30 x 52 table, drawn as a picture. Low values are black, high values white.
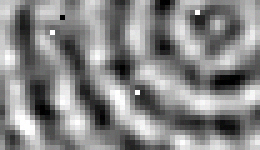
Rings spread out from the top right. No overall slope runs across the table. No row or column stands out. Neither half mirrors the other. Four lone cells stand out: three far higher and one far lower than their neighbours.
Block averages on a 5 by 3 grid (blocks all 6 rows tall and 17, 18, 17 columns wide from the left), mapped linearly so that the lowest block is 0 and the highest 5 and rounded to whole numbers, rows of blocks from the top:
3 2 3 / 2 3 4 / 2 3 0 / 3 2 5 / 4 3 2
